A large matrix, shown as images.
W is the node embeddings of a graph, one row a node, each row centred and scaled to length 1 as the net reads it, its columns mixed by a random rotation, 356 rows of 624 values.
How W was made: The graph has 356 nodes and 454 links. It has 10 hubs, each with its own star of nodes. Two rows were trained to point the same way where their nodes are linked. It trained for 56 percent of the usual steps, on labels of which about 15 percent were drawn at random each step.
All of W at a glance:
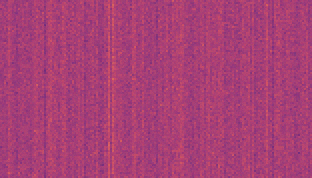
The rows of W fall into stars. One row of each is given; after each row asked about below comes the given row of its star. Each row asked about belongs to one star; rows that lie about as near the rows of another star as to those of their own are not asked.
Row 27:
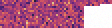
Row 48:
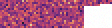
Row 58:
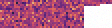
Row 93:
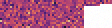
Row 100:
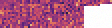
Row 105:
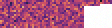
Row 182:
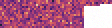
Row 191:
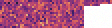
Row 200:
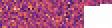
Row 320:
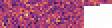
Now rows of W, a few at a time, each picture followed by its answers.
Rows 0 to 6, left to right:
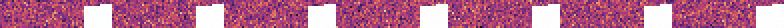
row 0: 320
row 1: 100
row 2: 182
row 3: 93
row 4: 100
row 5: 105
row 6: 48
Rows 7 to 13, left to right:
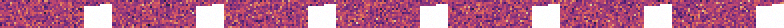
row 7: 182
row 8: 93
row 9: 27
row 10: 58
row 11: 182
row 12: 100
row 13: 191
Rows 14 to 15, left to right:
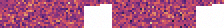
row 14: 48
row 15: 200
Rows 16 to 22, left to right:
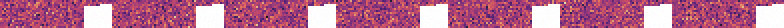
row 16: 58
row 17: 100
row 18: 320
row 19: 27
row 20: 93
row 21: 200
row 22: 58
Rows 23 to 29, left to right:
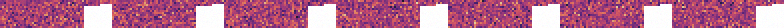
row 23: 100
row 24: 48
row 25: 48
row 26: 58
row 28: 27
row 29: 93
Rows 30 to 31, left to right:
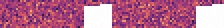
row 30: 58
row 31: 200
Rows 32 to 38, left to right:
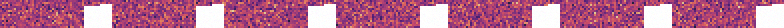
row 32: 320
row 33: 27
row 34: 320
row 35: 320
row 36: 93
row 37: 100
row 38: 93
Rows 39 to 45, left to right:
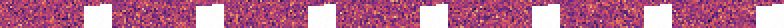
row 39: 93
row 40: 48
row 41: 48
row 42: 100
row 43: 320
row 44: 27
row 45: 105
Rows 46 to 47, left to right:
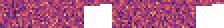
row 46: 191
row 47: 191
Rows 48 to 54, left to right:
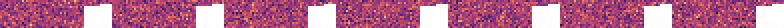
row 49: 100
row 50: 48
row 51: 105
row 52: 27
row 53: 58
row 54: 58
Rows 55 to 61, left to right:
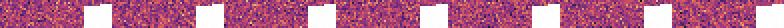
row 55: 27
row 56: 27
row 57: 100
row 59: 48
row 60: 182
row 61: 191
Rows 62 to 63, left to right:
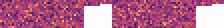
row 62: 100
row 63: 48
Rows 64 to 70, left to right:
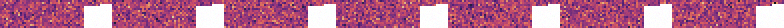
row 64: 27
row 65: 200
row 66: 93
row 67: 93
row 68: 27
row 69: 191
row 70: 58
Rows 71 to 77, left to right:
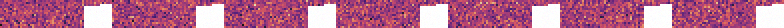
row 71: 320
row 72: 191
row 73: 191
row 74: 100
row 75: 48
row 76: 100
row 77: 320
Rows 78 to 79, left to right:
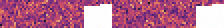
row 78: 182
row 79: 48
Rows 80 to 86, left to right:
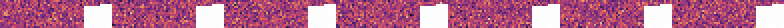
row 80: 100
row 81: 93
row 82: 93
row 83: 191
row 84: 191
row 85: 27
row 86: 191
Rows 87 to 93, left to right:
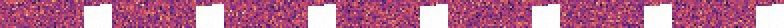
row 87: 320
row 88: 320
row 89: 320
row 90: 27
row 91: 48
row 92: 27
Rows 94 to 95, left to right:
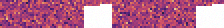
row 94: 27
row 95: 100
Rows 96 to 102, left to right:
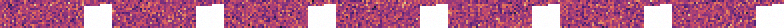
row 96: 105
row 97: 200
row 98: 100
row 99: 93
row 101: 93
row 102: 320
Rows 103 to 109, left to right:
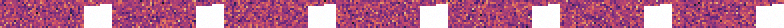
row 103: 93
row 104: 200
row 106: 191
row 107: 27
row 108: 182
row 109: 27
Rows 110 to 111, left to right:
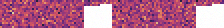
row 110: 320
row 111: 105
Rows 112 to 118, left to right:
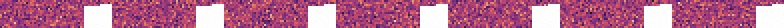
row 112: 182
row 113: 93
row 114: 182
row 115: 191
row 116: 27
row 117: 200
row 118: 58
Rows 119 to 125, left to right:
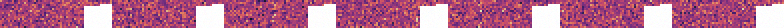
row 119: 105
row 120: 200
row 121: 320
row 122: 105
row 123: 182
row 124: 93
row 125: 191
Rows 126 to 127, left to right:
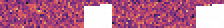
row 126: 105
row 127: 48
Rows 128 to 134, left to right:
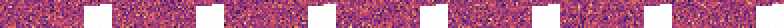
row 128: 100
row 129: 93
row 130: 191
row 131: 182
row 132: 105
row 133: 93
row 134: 191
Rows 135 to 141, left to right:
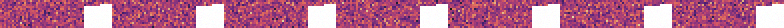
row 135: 320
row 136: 191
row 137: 182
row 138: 58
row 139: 320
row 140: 320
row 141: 105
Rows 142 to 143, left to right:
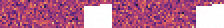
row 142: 191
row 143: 58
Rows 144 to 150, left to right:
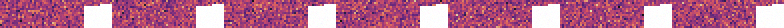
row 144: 27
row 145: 182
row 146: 200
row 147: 93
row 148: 100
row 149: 58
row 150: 48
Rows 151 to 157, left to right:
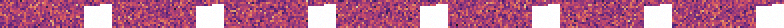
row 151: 200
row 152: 93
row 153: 320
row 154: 100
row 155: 93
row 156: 320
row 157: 93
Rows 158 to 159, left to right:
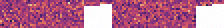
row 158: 105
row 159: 191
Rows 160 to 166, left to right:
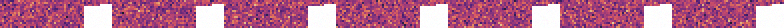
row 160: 27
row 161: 320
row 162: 48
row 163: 27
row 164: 58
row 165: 48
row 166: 48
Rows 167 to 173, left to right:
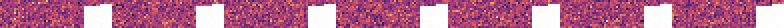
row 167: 182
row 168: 27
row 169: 182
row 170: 200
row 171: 320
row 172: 58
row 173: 191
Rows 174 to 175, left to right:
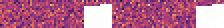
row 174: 320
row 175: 58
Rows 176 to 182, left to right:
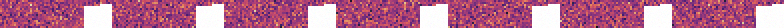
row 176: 100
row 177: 93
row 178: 100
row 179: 48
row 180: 93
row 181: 105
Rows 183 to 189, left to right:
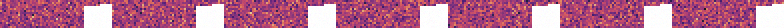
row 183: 27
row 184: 200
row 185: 27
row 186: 320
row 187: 182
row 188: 105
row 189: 191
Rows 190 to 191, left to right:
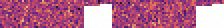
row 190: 48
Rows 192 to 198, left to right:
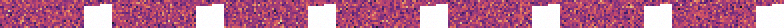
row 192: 320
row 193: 200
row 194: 105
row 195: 93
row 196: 200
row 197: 93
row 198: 320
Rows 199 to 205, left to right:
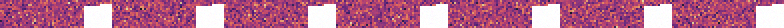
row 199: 191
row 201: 191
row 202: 182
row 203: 105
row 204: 320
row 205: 191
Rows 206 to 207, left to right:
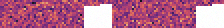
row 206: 320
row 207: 182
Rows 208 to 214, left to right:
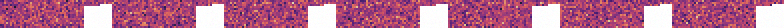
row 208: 27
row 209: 27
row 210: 93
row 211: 100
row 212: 191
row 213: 58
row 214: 320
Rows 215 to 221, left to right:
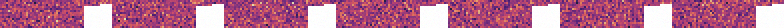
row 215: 320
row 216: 200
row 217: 105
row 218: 58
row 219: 320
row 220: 191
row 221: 191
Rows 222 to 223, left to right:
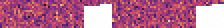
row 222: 182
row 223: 191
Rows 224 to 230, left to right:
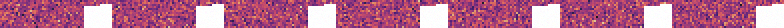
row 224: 27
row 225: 58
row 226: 200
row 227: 320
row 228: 200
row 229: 191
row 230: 191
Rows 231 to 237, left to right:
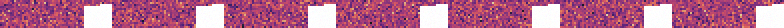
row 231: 27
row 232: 93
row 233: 191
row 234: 182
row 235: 100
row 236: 182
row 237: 93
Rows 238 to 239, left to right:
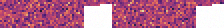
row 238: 48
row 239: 48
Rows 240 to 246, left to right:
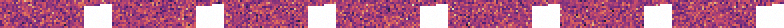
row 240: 320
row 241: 100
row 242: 27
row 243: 100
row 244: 58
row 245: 182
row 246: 320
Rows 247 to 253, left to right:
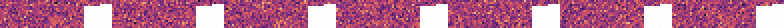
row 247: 100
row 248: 48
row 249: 191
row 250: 100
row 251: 182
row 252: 191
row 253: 27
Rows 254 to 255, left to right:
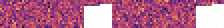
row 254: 182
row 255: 100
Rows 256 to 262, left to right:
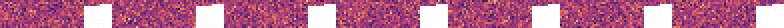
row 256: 93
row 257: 48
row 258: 100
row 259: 320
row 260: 182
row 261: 182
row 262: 200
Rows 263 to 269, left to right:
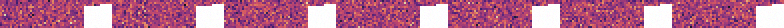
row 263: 191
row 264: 27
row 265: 105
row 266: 48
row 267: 320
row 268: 105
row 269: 93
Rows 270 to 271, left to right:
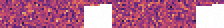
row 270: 48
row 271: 58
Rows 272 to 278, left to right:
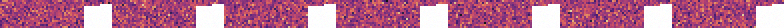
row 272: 200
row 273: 105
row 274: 182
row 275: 93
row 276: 58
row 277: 320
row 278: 48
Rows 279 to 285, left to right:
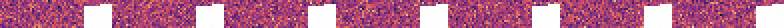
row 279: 58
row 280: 200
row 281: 100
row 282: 320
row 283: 191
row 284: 200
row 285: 93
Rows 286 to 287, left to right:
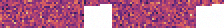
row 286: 320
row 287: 191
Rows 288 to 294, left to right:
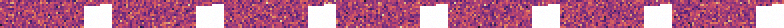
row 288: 93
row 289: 100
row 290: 191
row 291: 105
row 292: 58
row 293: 93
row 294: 191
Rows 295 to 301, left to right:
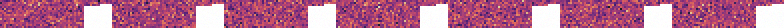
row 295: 48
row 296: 93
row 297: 191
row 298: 182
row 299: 48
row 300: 320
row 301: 100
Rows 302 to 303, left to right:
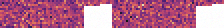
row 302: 191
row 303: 100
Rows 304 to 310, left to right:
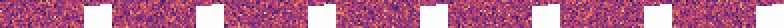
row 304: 58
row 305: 182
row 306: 320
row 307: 58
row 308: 200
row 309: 58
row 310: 182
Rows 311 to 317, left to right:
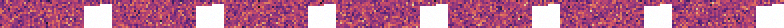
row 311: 200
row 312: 105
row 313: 182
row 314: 100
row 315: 100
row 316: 105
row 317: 320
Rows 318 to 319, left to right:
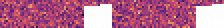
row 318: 27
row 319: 100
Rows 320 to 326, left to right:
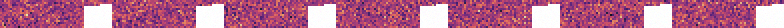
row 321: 48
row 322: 320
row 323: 27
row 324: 100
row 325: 105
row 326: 48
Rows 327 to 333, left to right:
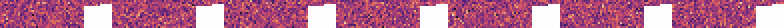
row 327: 27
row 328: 100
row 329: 93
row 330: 93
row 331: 182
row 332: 200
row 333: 93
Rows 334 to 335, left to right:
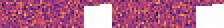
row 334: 93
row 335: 182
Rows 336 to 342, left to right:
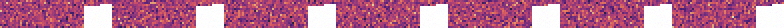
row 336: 93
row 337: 93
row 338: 182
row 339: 182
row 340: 48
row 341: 100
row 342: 58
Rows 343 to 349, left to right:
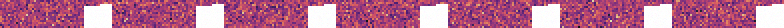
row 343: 191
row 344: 58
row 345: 320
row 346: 93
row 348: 200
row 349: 200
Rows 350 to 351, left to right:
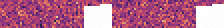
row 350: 191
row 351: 182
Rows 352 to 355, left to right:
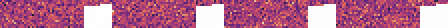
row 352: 27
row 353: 200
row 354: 93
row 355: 100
